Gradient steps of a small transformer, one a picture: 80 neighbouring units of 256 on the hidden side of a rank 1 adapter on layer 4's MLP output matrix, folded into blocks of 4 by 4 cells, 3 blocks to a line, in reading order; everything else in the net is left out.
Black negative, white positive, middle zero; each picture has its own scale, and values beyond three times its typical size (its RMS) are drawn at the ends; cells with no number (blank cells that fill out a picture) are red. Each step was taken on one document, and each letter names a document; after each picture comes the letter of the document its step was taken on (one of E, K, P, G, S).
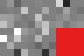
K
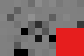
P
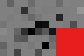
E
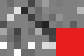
E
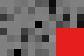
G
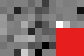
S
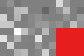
K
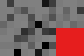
S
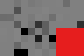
P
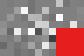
E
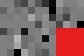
G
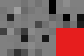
G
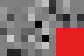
G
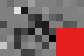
E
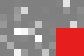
K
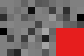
G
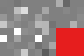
K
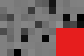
G
